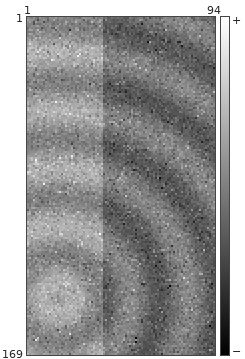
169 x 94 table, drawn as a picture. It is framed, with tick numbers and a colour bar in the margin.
Rings spread out from the bottom left. A vertical seam about 40% of the way across splits the table, and the left part is higher. The values follow a bell shape.
